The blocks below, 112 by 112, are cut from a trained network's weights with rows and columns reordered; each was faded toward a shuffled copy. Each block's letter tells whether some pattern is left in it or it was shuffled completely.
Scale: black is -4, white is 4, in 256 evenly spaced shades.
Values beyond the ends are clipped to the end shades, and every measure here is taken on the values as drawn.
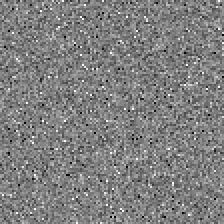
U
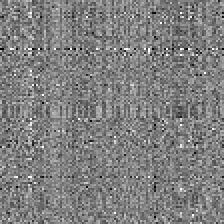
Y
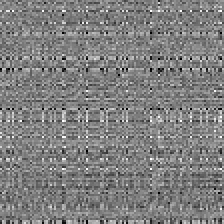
Y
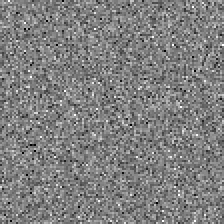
U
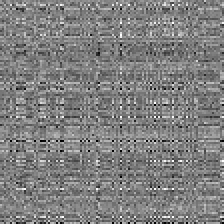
Y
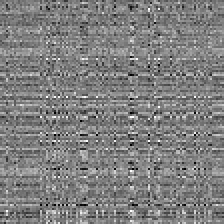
Y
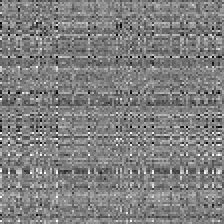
Y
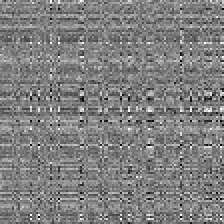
Y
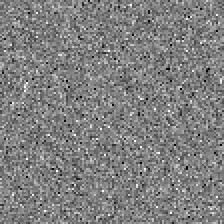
U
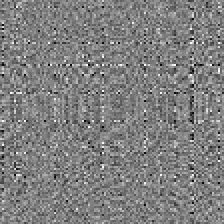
Y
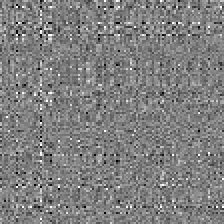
Y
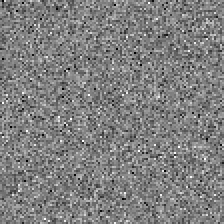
U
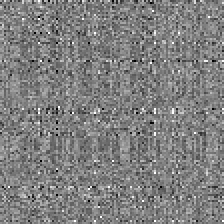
Y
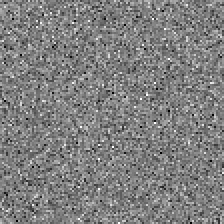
U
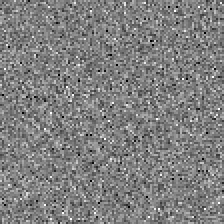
U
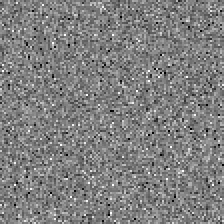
U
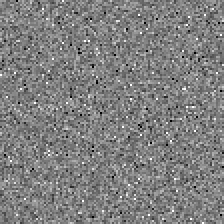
U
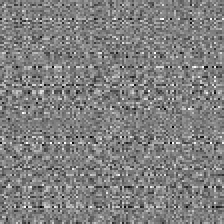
Y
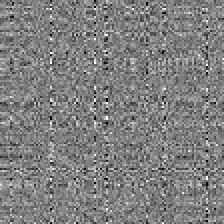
Y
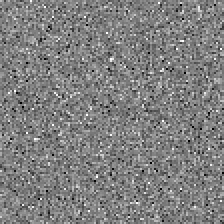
U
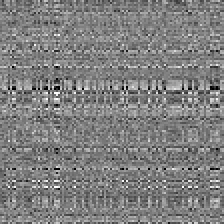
Y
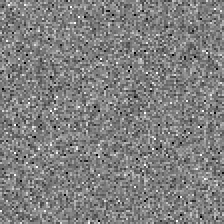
U
